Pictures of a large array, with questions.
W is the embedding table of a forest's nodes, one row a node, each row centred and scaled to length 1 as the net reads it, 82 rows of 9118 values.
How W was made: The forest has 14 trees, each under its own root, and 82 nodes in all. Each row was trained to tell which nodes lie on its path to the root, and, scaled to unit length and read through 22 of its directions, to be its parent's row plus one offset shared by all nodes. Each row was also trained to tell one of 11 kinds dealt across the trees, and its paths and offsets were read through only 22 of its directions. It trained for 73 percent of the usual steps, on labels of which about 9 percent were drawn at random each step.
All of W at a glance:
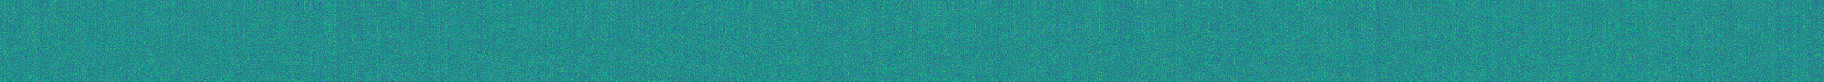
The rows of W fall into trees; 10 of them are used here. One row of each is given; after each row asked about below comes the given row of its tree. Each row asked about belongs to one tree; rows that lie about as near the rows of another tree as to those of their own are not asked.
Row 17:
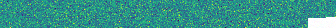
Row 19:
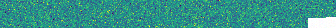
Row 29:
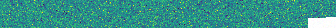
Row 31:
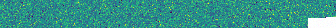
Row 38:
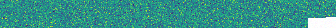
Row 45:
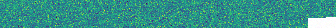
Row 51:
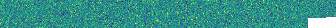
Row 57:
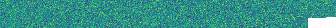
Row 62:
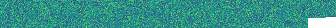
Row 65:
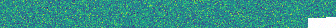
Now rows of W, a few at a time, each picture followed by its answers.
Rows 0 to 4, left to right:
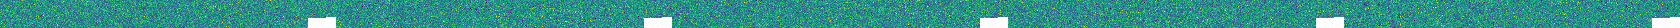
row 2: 51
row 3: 51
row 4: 29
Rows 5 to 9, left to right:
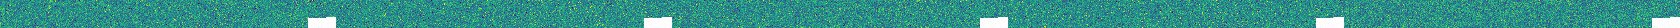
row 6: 51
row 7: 51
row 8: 51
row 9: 65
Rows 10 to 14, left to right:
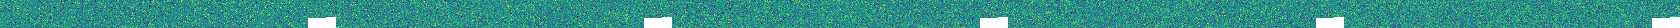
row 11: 31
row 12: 17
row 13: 19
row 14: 57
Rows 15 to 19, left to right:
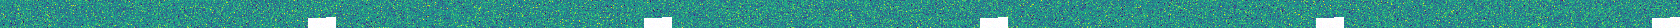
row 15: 51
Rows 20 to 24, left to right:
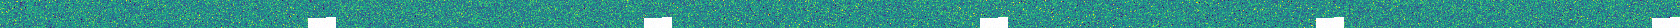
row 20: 29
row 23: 19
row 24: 31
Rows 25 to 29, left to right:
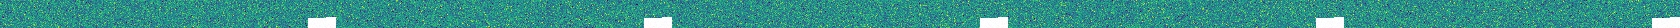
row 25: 19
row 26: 31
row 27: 31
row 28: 51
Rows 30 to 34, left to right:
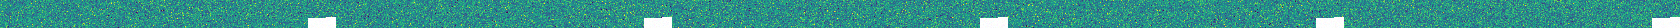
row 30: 29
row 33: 19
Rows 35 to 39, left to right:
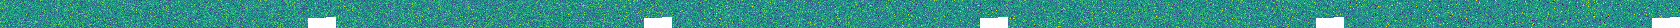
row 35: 62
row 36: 17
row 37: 17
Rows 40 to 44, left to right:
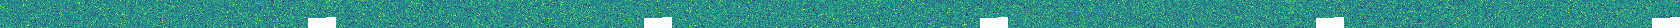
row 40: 31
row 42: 19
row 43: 38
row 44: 31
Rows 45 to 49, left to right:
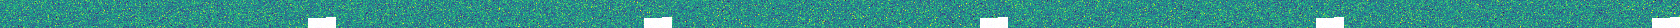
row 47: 51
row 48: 45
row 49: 17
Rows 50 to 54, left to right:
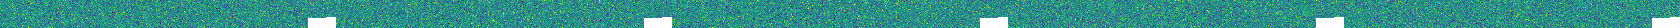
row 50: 19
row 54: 57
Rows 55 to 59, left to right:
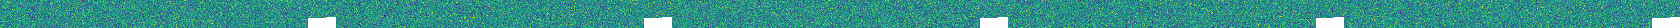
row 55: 57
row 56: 62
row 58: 29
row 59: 38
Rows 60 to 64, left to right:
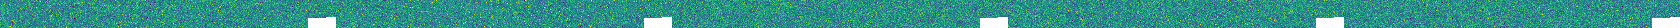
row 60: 31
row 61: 17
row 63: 38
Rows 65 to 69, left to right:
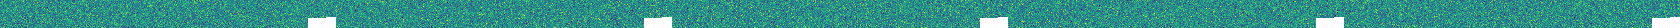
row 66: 19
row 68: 31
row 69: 45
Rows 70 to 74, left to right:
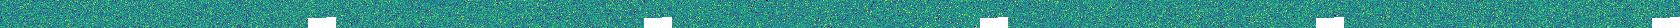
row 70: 65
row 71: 19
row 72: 51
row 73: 31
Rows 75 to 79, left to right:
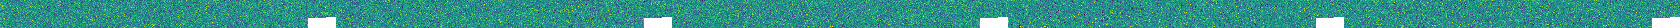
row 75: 29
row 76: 29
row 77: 38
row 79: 19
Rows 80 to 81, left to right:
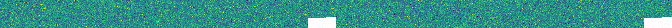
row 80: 17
